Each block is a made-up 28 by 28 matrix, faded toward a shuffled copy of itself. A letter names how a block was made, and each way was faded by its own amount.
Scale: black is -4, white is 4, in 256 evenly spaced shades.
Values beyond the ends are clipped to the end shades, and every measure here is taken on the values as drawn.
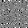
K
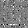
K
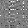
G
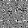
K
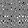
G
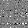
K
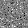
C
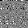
K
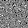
C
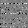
K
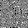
C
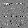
K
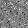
C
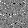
C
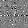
K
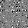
K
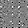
G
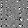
G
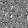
K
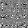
K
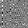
G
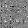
K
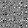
K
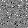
C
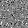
C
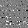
K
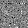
C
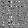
K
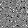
C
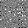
K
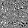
K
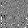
G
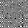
G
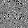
K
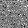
C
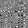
G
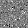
C
